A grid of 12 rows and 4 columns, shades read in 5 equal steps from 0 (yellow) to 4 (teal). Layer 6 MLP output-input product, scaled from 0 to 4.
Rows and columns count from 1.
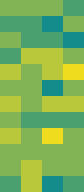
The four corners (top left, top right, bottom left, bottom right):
2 3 3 3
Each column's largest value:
3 3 4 4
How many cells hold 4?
4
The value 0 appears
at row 5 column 4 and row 9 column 3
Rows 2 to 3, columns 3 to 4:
4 2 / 3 4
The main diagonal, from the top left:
2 3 3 2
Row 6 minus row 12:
-1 1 0 -1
